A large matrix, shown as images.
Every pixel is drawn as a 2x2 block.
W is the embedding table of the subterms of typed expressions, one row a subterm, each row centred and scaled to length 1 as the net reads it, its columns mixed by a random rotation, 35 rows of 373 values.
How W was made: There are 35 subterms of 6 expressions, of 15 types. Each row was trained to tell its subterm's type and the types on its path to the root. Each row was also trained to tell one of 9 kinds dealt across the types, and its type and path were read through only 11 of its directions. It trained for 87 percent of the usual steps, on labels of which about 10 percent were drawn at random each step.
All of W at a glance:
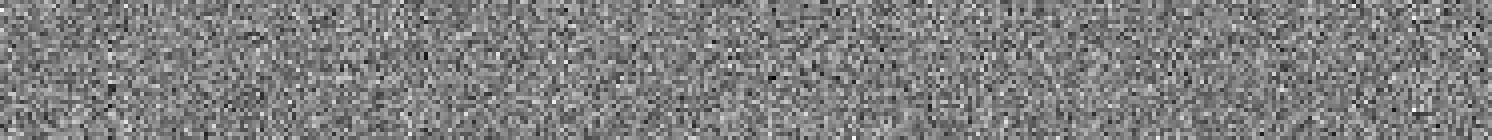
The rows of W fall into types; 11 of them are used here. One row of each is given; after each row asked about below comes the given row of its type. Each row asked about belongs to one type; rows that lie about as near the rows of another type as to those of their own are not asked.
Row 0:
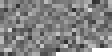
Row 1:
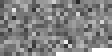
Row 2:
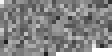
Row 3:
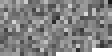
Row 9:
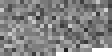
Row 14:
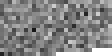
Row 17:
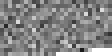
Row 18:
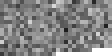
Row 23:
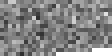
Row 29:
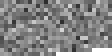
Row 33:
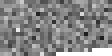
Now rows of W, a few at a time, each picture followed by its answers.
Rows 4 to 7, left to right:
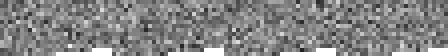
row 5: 0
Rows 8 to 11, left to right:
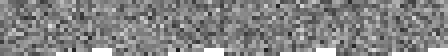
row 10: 0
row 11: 18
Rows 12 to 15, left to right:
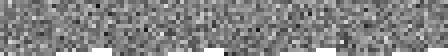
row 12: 17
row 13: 14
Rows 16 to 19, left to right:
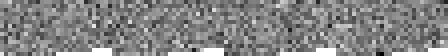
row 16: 17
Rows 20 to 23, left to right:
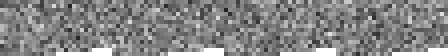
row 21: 1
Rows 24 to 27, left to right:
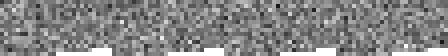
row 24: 29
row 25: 9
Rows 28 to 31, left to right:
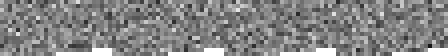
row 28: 2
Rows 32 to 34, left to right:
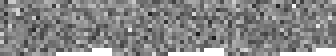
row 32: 23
